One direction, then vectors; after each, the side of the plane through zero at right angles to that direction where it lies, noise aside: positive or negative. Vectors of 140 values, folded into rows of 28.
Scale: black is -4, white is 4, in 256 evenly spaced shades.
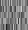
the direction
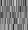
negative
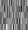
negative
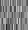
positive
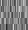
positive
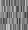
negative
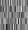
positive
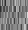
positive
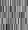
positive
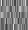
positive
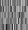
positive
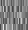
negative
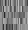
positive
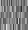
negative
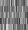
negative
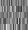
negative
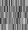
negative
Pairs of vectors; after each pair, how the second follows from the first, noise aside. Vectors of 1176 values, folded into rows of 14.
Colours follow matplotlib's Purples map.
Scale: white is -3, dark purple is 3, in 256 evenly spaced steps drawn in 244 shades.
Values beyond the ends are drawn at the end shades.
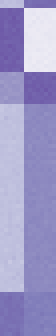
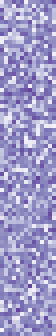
shuffled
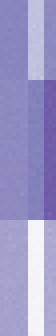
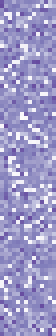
shuffled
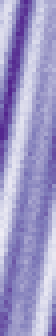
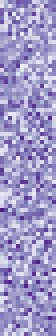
shuffled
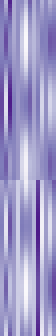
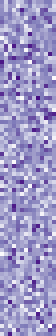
shuffled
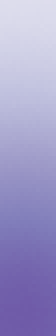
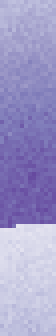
wrapped around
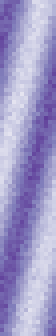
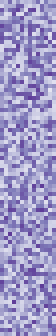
shuffled
